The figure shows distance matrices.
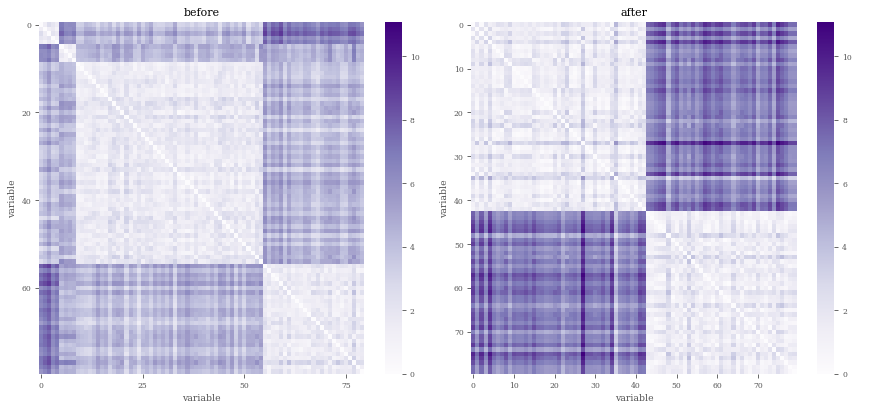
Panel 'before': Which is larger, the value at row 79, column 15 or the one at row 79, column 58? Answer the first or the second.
the first
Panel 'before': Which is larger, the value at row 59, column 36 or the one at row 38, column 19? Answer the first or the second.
the first
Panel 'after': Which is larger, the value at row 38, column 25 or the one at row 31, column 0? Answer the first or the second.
the second
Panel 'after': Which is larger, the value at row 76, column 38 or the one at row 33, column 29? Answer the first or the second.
the first
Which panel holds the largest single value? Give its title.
after
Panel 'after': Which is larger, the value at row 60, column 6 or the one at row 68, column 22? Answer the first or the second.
the first
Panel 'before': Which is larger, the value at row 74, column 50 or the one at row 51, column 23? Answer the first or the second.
the first
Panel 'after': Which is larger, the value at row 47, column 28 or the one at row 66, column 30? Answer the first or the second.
the first
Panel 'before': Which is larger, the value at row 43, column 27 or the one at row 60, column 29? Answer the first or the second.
the second
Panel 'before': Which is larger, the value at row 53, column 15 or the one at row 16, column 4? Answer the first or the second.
the second
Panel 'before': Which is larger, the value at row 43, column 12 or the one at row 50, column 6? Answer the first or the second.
the second
